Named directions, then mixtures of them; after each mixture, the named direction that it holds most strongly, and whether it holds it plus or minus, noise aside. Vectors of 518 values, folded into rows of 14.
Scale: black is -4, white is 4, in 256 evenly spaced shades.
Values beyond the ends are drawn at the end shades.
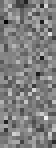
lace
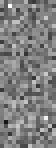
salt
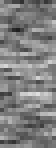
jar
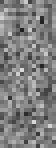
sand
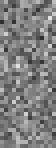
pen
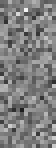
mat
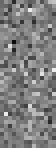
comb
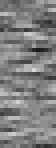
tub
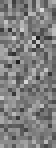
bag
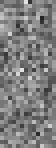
sand, plus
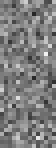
pen, plus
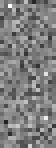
salt, plus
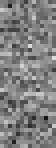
salt, minus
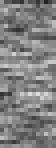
jar, plus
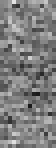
jar, minus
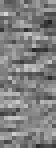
tub, plus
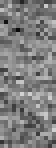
jar, plus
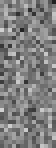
bag, minus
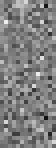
lace, minus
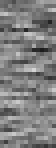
tub, plus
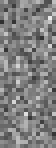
pen, plus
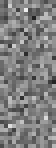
mat, plus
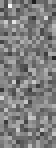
salt, plus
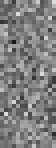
comb, plus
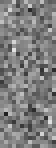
comb, minus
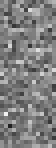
comb, plus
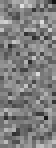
lace, minus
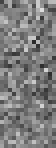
bag, plus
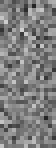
bag, plus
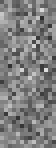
sand, plus
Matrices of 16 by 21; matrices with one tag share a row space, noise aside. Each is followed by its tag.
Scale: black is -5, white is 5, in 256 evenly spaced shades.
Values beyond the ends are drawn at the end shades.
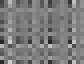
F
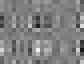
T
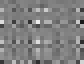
T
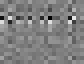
F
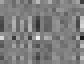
T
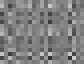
F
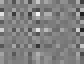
T
